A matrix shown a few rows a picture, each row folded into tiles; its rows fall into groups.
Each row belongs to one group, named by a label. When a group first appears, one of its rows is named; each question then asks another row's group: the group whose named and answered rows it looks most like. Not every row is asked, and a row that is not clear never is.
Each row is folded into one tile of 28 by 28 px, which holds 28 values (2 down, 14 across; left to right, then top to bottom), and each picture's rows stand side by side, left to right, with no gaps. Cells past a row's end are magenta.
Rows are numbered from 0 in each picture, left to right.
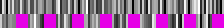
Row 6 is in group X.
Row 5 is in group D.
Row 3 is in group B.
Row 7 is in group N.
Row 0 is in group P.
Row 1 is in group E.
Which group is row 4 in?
X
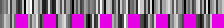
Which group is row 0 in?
D
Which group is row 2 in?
E
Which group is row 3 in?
X
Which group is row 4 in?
D
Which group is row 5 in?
X
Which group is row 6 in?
E
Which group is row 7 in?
X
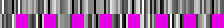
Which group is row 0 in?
B
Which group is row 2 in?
E
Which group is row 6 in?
N
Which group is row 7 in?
E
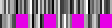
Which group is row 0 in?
E
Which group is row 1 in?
N
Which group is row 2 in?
B
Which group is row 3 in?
N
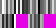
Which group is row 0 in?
P
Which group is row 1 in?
B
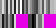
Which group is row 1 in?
X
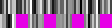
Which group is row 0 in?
D
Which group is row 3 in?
B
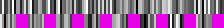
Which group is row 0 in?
B
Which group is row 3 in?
N
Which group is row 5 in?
X
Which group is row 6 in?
N
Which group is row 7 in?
P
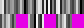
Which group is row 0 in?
E
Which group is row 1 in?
P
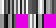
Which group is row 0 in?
N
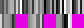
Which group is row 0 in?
P
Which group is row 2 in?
D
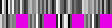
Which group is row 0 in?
P
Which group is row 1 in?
P
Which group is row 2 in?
N
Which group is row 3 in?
P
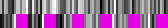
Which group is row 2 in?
X
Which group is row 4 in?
B
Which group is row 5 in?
P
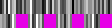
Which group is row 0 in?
D
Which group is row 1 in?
B
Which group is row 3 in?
P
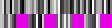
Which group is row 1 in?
X
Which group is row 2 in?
B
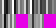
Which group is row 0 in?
B
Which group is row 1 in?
B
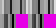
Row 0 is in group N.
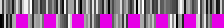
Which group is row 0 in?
X
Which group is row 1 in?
B
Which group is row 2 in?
D
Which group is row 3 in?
P
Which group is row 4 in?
D
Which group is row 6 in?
E
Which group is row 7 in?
B
